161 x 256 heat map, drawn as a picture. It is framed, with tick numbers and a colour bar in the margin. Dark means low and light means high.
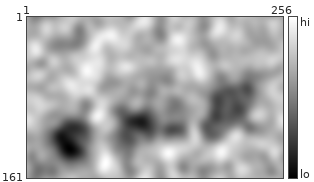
The field is smooth, with broad soft blobs. No single row or column stands out from its neighbours. There are three dips. Most values sit high, with a long tail of low ones. Neither half mirrors the other. There are no lone odd cells.
